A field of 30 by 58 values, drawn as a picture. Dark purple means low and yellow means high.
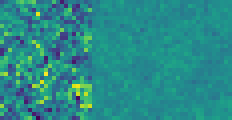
A few values lie far out on both sides of the bulk. On average the colour sits 50% of the way up the scale. The right part is calmer, past a seam about 40% of the way across. No regular stripes run through it.
